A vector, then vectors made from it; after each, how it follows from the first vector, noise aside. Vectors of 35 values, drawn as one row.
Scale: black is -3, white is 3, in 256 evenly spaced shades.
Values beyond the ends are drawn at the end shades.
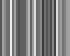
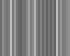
shrunk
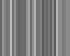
shrunk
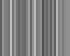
shrunk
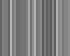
shrunk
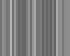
shrunk
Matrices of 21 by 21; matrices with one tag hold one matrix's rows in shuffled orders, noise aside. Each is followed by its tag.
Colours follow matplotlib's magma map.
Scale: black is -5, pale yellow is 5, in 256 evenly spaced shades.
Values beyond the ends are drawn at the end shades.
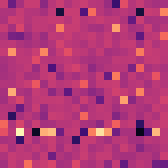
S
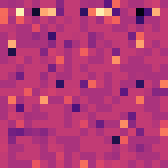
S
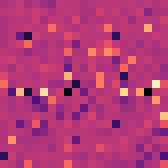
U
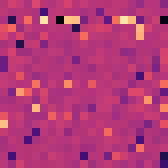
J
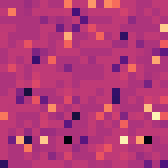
U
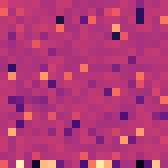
S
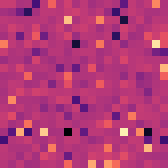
U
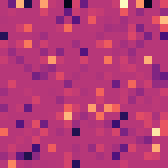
U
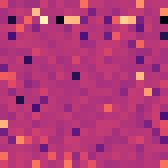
J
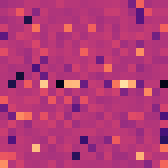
J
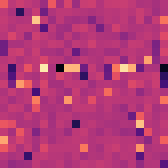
J
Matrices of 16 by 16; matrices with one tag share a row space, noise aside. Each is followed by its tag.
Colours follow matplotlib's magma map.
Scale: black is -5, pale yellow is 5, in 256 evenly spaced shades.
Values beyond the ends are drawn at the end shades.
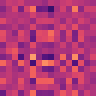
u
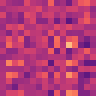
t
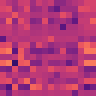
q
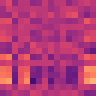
q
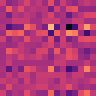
t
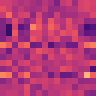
q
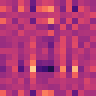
u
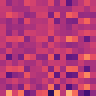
t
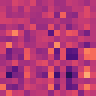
t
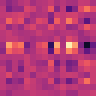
t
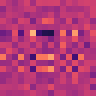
u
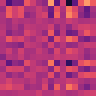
t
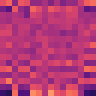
q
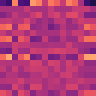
q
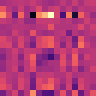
u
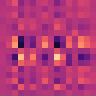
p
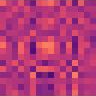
u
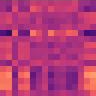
q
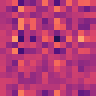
p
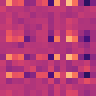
t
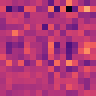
t
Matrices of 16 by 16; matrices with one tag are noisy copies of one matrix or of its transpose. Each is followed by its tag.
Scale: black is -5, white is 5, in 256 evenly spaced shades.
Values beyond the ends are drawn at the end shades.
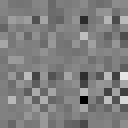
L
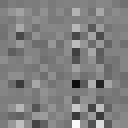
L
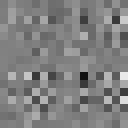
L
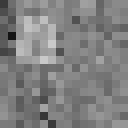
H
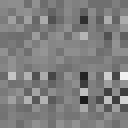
L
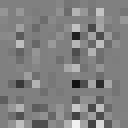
L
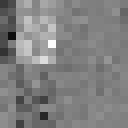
H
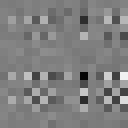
L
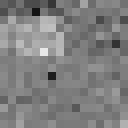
H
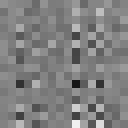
L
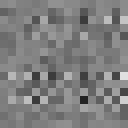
L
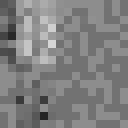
H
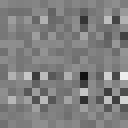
L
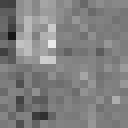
H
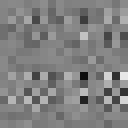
L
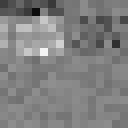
H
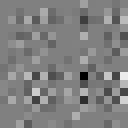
L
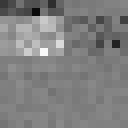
H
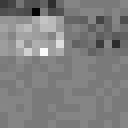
H
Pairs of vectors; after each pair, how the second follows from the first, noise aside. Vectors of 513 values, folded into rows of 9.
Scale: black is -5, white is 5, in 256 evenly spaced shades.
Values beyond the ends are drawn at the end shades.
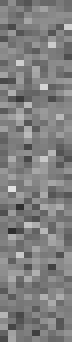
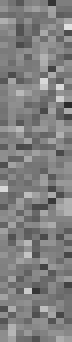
shuffled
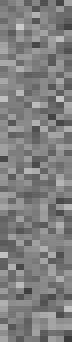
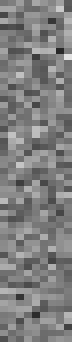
shuffled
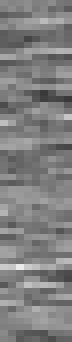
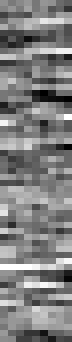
scaled up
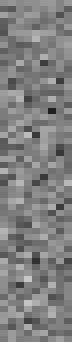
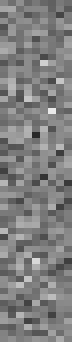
sign-scrambled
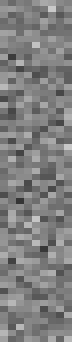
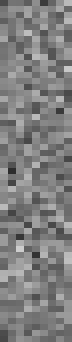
shuffled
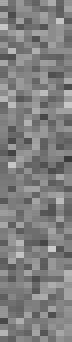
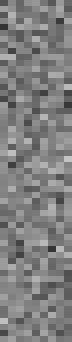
negated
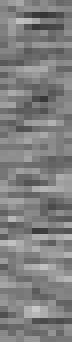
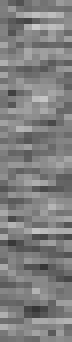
negated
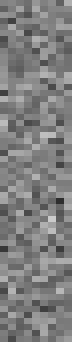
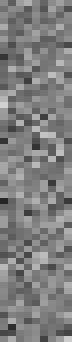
shuffled
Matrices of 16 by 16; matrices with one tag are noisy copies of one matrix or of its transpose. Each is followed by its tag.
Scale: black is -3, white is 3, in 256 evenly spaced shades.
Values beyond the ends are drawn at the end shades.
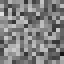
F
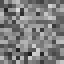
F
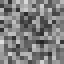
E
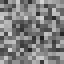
E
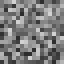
F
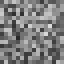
F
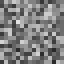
F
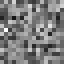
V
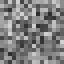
E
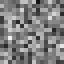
V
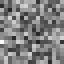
E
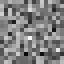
F
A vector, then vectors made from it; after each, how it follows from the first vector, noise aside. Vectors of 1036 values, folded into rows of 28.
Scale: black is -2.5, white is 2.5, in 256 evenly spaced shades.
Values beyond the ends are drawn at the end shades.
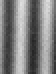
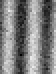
negated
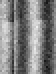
wrapped around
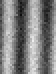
negated
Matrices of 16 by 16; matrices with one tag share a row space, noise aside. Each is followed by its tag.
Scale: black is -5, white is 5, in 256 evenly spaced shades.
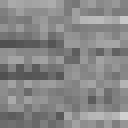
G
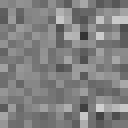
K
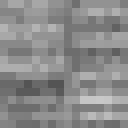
G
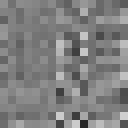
K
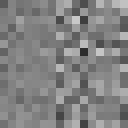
K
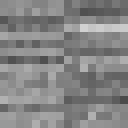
G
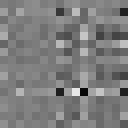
K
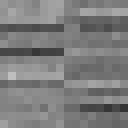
G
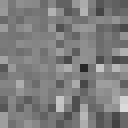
K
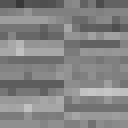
G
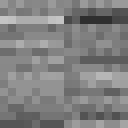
G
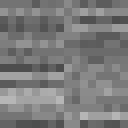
G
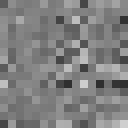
K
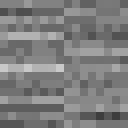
G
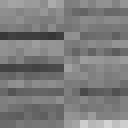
G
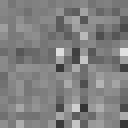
K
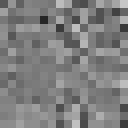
K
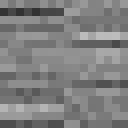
G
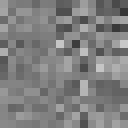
K
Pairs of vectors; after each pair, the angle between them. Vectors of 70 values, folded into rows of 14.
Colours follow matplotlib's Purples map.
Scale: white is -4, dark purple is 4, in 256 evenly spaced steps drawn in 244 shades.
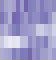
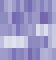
nearly parallel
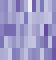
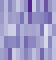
nearly opposite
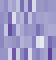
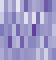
orthogonal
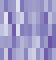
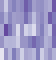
orthogonal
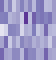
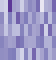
orthogonal
